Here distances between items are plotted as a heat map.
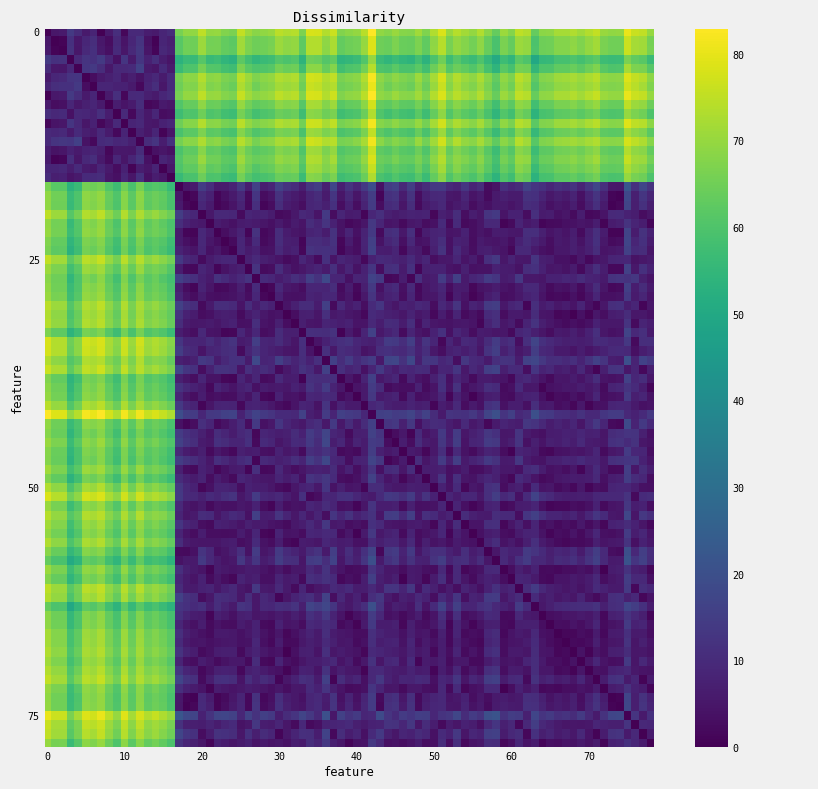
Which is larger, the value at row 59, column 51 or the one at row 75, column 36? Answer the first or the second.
the second
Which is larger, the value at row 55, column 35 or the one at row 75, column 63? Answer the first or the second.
the second
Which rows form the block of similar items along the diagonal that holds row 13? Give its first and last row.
0 to 16
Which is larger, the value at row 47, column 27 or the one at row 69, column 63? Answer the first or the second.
the second
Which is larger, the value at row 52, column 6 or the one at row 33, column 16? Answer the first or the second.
the first
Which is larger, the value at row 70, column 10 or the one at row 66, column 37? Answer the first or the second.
the first
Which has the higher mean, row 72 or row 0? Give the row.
0
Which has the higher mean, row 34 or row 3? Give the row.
3
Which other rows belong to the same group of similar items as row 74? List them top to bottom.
17, 18, 19, 20, 21, 22, 23, 24, 25, 26, 27, 28, 29, 30, 31, 32, 33, 34, 35, 36, 37, 38, 39, 40, 41, 42, 43, 44, 45, 46, 47, 48, 49, 50, 51, 52, 53, 54, 55, 56, 57, 58, 59, 60, 61, 62, 63, 64, 65, 66, 67, 68, 69, 70, 71, 72, 73, 75, 76, 77, 78
